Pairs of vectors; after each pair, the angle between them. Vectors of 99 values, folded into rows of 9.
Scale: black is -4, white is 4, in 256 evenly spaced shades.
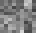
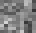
nearly parallel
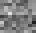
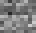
nearly opposite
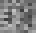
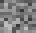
partly aligned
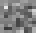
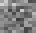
partly aligned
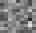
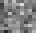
partly aligned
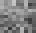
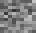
partly opposed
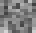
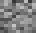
partly opposed
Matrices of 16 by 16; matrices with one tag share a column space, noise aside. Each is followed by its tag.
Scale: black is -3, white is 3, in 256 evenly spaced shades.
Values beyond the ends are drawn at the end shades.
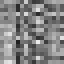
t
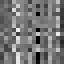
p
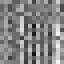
t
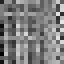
t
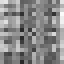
p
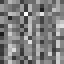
t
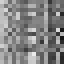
p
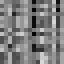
p
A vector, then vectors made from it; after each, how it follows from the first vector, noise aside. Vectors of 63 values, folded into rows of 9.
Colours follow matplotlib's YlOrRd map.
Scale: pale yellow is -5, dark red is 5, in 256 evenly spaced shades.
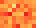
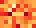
scaled up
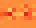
partly zeroed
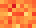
negated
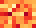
scaled up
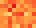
negated
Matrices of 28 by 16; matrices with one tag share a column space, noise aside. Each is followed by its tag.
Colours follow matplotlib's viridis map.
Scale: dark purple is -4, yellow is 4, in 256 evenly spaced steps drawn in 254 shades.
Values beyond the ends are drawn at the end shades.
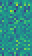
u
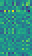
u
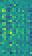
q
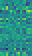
u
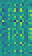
q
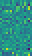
u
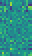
u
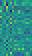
u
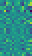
u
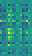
q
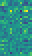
u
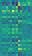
u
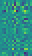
u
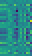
q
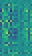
q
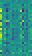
q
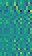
u
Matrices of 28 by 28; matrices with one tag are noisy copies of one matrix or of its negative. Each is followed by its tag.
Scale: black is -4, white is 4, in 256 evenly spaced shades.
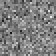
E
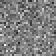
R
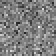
R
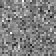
E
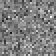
E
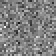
R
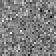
E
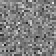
R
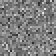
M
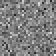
M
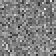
M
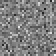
M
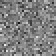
R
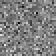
R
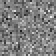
E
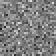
R
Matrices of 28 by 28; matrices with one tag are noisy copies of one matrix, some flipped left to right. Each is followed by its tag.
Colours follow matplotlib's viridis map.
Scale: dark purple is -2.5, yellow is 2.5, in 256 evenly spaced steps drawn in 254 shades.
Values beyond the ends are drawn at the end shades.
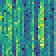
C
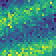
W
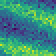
W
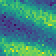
W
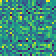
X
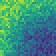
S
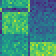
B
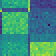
B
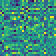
X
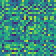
X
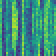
C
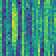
C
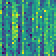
C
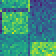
B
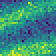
W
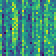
C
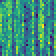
C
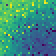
S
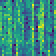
C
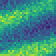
W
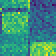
B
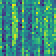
C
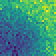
S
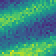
W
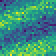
W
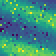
W
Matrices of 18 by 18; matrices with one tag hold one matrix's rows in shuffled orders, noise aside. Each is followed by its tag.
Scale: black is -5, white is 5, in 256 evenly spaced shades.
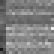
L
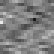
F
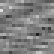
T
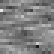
T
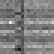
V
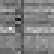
V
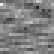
T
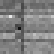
V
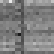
V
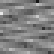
T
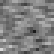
F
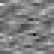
F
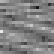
T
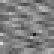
F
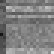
L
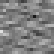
F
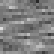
T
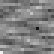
T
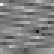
T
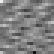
F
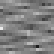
T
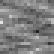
T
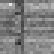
V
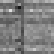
V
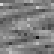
T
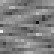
T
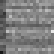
L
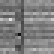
V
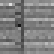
V
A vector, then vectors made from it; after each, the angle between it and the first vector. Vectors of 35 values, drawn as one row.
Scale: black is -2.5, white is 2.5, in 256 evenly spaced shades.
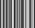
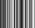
partly aligned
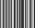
nearly parallel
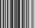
orthogonal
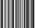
nearly opposite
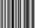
nearly opposite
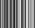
partly aligned
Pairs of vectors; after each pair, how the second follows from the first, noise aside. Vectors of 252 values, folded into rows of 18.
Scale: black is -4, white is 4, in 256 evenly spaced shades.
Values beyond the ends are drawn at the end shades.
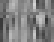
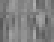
shrunk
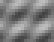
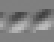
partly zeroed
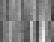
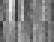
reversed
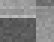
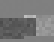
partly zeroed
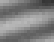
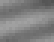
shrunk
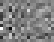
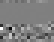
partly zeroed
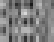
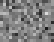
shuffled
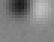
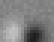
reversed
